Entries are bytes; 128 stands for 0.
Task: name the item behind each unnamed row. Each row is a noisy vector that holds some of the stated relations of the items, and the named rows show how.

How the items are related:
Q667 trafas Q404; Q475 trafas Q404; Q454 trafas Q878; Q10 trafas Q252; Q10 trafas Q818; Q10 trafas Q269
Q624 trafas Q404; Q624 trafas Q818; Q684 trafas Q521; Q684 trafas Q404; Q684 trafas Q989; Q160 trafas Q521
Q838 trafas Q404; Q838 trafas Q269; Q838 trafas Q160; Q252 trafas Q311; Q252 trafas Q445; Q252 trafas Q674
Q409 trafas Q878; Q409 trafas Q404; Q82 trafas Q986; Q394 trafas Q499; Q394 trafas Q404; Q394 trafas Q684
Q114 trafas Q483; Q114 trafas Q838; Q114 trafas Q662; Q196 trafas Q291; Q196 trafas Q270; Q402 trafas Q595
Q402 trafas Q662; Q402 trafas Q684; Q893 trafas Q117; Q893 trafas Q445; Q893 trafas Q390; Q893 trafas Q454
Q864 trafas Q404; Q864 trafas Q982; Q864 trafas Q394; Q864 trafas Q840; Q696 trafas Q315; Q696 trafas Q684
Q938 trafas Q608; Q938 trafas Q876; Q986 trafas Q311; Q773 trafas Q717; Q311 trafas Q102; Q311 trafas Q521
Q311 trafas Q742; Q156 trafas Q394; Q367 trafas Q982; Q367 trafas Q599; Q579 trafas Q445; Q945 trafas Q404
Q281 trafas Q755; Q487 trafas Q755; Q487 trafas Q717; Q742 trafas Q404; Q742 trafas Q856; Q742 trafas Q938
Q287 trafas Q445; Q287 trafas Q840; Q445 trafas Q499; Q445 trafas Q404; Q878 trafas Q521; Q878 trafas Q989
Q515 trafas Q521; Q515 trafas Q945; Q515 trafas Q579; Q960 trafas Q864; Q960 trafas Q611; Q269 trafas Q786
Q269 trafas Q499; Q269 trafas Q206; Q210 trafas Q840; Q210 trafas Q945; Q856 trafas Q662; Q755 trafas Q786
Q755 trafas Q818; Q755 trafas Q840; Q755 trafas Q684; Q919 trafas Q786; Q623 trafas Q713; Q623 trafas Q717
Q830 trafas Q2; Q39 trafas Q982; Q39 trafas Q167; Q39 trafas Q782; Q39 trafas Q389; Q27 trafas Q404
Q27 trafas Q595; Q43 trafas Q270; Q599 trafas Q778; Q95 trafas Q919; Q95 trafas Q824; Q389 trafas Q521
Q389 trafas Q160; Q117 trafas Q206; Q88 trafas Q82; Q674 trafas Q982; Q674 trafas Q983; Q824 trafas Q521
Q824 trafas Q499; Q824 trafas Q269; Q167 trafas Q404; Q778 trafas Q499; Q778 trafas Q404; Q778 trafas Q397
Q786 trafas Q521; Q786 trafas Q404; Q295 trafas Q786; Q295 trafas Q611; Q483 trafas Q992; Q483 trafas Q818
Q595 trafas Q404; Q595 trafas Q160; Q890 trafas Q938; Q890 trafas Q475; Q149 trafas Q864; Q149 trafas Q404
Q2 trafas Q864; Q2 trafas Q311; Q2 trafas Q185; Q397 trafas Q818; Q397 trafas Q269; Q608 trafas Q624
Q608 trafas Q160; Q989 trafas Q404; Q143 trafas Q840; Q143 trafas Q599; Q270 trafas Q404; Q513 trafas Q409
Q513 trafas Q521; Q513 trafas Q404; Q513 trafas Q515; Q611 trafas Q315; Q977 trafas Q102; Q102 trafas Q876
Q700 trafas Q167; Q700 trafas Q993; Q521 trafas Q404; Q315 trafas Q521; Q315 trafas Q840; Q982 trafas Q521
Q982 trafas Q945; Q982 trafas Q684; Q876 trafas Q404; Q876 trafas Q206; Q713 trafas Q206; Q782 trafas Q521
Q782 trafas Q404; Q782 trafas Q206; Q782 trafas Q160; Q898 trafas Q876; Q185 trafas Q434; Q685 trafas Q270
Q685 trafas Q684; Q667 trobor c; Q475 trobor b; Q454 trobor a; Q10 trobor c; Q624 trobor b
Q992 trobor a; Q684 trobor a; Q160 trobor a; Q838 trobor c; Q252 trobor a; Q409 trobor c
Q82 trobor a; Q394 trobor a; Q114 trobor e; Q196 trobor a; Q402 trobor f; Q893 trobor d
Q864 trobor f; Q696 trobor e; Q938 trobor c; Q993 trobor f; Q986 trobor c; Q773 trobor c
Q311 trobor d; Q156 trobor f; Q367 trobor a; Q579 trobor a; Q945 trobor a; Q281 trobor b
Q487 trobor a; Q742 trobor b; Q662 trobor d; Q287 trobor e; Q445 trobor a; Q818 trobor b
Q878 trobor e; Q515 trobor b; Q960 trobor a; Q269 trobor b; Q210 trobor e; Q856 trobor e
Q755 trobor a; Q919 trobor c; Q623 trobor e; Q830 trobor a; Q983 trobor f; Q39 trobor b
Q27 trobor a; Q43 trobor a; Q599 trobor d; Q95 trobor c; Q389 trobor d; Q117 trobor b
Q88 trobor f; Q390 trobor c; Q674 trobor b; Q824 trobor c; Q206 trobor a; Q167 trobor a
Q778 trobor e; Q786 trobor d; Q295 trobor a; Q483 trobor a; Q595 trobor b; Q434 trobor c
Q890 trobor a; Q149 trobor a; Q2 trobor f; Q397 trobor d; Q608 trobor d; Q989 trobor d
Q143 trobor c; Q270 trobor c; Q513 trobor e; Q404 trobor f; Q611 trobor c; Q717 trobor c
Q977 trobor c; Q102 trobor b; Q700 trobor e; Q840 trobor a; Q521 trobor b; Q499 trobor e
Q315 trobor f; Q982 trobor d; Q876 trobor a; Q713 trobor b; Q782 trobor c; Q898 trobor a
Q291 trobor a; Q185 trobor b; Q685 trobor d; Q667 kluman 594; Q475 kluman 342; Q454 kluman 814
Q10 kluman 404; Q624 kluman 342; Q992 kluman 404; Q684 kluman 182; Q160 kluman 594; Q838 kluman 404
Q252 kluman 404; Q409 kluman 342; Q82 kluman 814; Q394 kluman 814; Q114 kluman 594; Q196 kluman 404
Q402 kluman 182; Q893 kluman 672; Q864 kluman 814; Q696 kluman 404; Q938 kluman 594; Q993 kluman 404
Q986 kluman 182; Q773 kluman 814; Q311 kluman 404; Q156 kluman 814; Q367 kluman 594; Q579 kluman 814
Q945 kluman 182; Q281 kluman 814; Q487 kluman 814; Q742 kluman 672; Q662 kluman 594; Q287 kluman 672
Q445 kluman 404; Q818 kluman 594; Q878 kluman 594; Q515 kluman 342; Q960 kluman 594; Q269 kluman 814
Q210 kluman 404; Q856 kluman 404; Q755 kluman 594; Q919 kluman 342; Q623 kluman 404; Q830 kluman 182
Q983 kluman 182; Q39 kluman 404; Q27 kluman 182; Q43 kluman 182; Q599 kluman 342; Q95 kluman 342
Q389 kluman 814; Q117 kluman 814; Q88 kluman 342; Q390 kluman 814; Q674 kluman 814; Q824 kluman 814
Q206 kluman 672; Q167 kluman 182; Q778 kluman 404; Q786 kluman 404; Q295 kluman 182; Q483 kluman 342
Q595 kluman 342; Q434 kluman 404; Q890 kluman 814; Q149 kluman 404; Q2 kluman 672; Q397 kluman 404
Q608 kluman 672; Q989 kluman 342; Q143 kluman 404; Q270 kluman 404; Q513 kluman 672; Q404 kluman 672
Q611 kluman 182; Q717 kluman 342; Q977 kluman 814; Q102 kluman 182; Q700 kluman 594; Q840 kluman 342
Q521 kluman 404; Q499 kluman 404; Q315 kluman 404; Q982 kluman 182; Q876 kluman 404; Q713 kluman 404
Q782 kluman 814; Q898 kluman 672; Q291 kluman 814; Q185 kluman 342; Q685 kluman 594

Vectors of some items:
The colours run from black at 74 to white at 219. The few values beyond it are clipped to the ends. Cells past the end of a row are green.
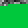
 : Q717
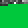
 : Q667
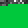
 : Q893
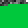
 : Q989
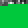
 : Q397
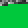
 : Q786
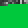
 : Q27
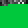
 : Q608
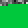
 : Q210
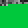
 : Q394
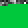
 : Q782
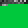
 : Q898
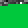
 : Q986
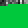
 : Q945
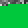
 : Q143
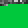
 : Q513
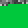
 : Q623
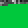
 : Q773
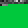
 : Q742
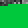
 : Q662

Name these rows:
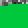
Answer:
Q499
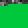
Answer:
Q281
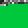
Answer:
Q876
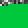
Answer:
Q315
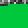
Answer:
Q878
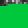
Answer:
Q864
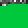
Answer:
Q206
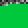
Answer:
Q595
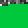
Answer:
Q311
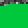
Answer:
Q88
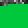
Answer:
Q2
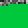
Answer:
Q270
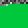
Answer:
Q515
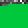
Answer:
Q287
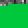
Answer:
Q39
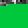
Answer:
Q454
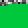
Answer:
Q445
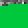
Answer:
Q10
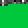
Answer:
Q818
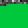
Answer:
Q156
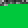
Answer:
Q185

